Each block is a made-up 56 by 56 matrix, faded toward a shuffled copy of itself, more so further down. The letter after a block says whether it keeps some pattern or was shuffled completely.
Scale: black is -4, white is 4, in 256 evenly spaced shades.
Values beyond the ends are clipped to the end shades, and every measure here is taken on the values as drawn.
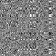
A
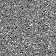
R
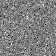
R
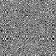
A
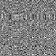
A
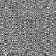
A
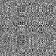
A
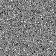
R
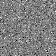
R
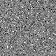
R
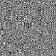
A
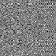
A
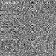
A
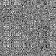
A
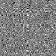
A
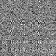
A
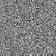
A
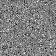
R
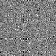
A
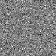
A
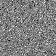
R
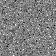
R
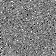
R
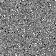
R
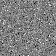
R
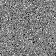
R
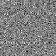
A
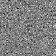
A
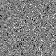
A
